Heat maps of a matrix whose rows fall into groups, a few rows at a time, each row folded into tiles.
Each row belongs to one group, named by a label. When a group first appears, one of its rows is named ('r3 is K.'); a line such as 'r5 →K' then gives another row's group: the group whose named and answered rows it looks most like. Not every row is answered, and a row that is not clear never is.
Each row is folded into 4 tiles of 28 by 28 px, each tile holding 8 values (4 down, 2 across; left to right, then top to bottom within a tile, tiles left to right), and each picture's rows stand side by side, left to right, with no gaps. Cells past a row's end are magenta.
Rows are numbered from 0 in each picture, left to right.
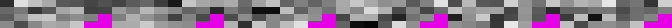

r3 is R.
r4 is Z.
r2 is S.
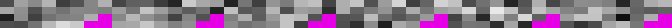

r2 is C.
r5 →R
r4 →C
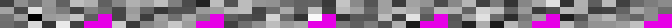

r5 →S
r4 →R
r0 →C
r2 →S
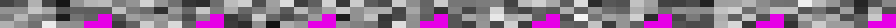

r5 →C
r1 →S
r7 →S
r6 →C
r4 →C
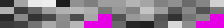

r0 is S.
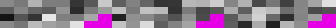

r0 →S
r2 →R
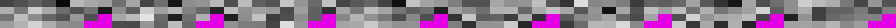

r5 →S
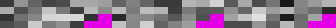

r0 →C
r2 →R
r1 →Z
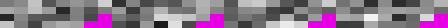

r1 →C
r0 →Z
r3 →R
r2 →S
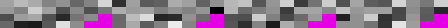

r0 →R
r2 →R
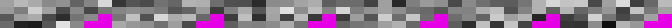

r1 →C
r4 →C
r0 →R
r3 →C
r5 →R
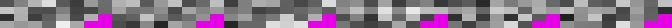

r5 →Z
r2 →S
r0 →S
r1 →R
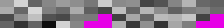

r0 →R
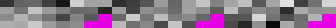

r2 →R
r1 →C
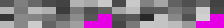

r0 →Z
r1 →S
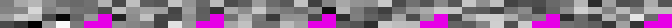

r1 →Z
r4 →S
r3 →S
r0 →R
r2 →Z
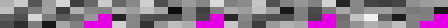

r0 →R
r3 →Z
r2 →Z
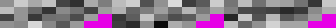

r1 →R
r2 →S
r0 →S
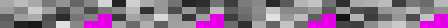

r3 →S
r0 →R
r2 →C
